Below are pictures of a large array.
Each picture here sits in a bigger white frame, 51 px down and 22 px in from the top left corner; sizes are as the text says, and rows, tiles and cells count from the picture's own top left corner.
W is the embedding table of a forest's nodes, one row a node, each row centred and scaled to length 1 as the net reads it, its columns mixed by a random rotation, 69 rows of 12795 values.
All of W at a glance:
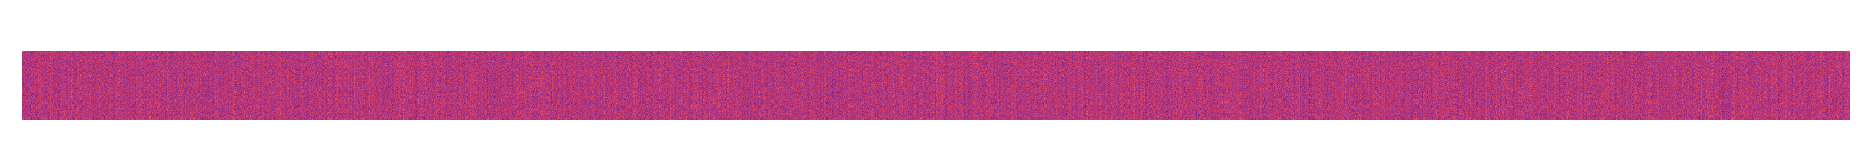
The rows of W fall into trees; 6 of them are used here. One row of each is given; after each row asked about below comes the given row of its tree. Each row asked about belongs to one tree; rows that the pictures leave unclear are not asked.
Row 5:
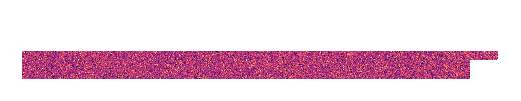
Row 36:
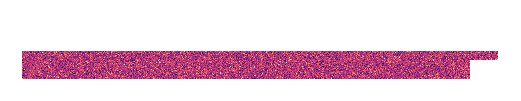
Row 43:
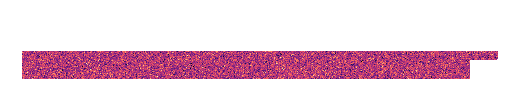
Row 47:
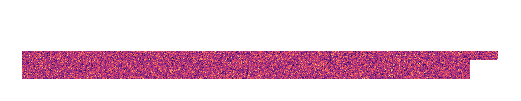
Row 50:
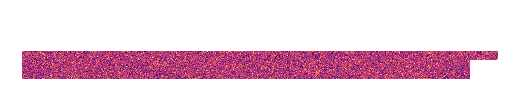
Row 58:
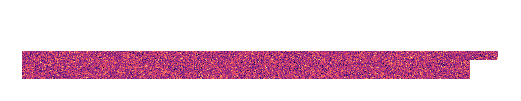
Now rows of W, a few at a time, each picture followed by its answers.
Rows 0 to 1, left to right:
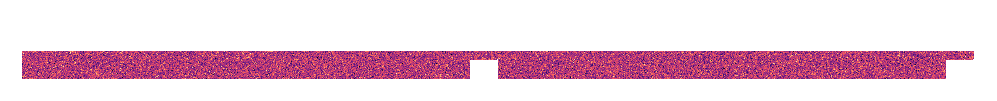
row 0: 43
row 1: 5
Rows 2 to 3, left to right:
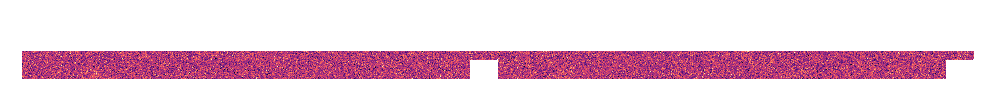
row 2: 43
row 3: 43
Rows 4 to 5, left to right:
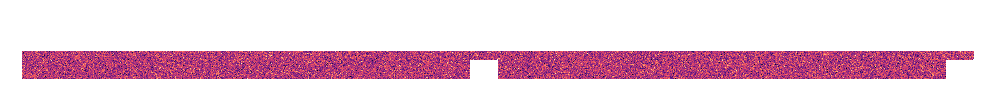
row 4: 47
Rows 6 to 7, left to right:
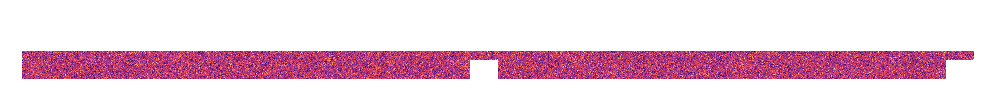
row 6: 36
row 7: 5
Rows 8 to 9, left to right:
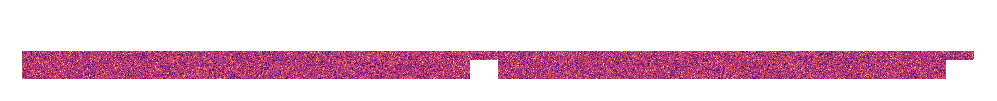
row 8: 36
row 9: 47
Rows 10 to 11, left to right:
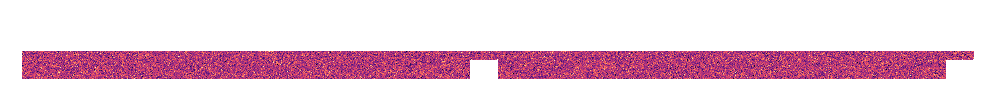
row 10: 43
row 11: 58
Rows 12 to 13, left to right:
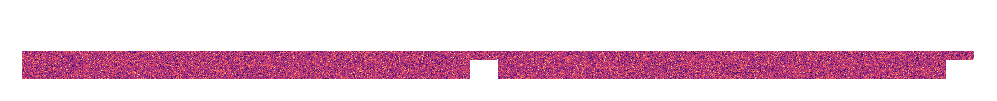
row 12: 5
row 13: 58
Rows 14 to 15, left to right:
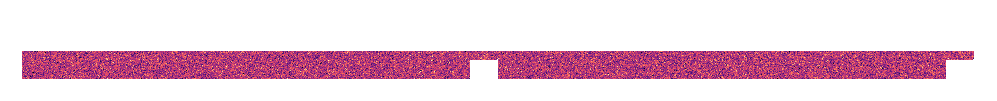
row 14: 50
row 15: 5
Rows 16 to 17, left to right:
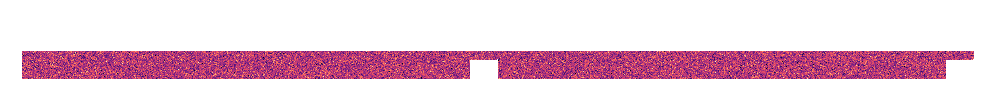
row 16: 43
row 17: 36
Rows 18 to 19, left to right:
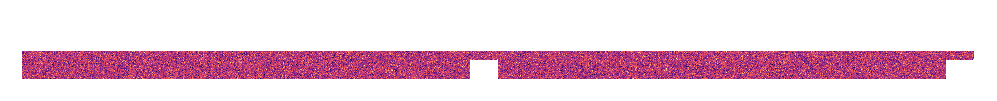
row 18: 47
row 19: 47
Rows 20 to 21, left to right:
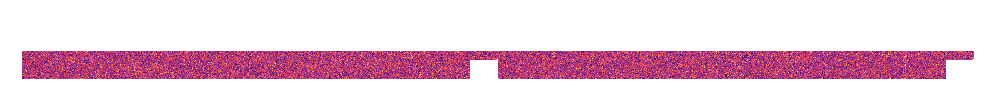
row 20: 58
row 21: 50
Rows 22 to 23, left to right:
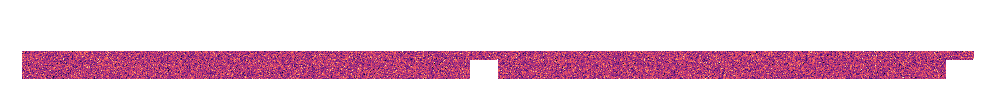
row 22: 5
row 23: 47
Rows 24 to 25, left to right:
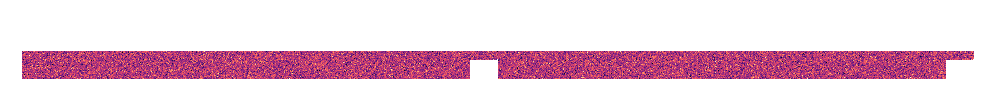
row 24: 47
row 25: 36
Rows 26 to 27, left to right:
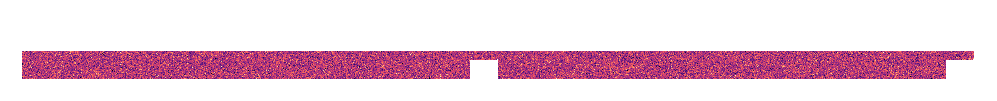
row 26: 43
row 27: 58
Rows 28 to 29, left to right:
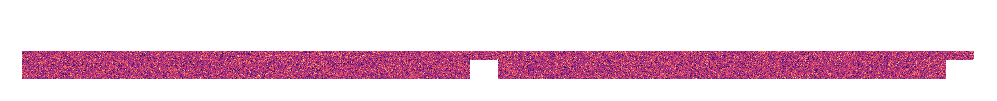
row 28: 47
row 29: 36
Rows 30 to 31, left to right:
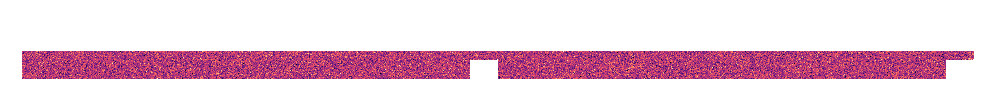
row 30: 47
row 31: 58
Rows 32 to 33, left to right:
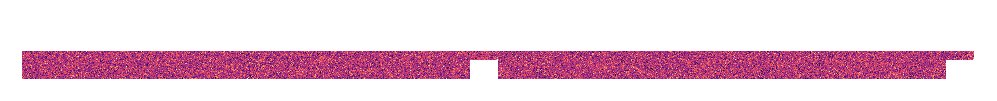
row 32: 50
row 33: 58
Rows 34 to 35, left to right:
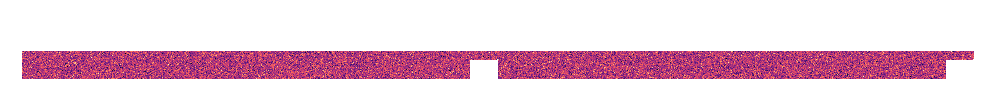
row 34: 43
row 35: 58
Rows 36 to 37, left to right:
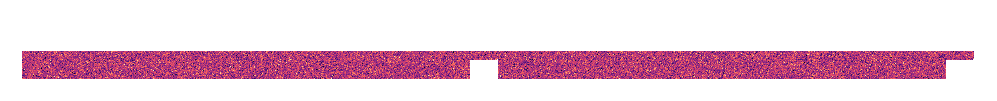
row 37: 47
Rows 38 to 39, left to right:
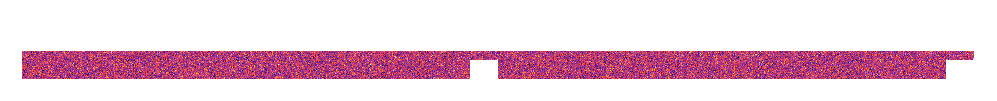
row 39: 47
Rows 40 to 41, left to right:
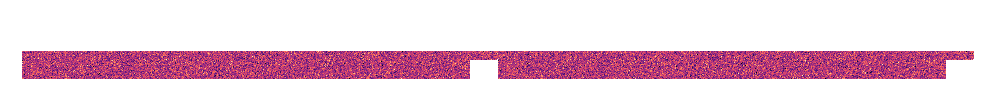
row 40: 36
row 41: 36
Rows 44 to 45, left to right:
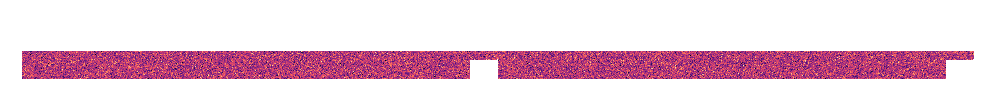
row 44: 58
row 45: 36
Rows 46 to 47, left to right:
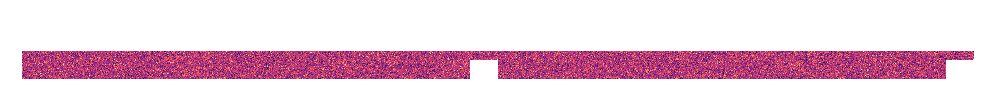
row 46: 36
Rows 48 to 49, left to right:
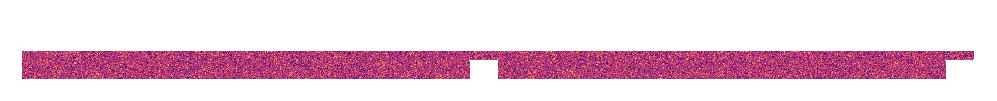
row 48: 43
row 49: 43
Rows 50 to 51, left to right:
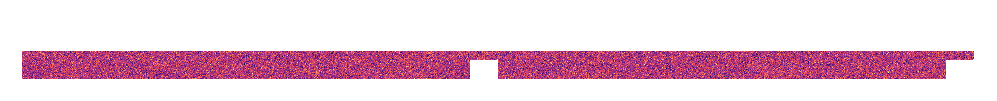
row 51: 43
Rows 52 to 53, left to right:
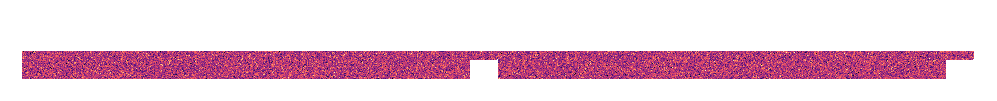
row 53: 36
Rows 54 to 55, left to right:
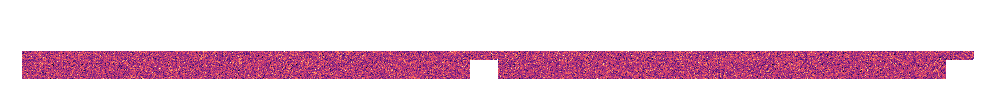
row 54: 47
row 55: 47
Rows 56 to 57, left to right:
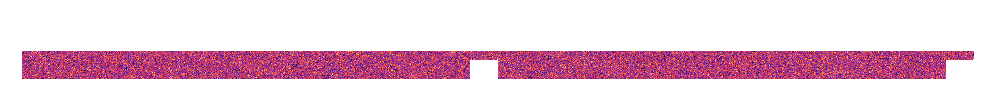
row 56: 47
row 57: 5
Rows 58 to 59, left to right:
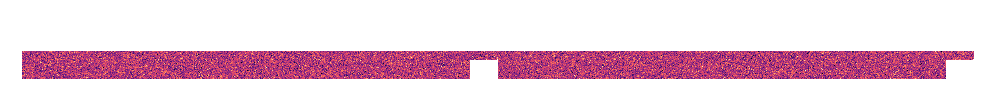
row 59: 50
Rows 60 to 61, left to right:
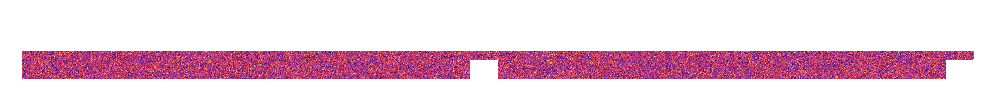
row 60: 36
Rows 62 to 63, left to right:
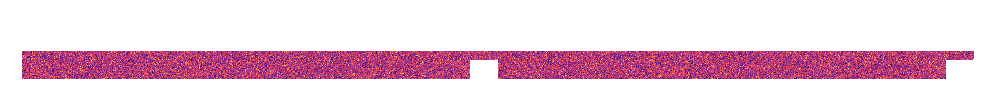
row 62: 36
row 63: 36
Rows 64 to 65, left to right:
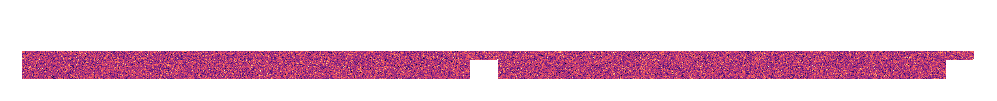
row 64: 5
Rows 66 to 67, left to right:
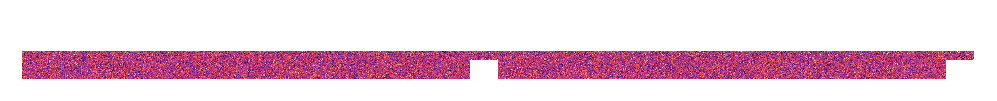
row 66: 43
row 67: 43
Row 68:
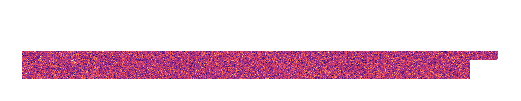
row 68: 43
